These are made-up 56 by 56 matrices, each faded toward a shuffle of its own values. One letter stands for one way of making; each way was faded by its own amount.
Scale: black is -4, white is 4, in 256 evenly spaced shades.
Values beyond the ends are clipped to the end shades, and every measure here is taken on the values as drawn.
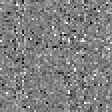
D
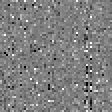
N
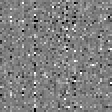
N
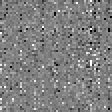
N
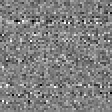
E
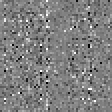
N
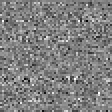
E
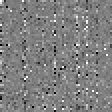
N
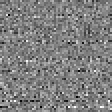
E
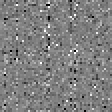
N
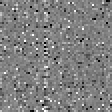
D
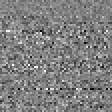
E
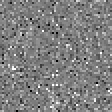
D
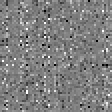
N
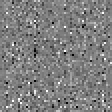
N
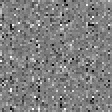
N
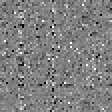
D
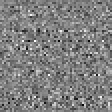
E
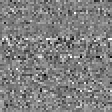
E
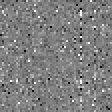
D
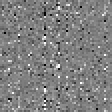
N
